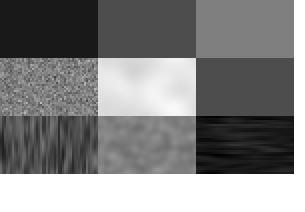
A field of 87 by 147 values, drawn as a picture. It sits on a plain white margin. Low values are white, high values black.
The table splits into 3 rows of 3 panels. Panel 1,1: very high, flat. Panel 1,2: high, flat. Panel 1,3: middling, flat. Panel 2,1: middling, fine-grained. Panel 2,2: very low, smooth, faint in contrast. Panel 2,3: high, flat. Panel 3,1: high, streaked downward. Panel 3,2: middling, blotchy, faint in contrast. Panel 3,3: very high, streaked across, faint in contrast.
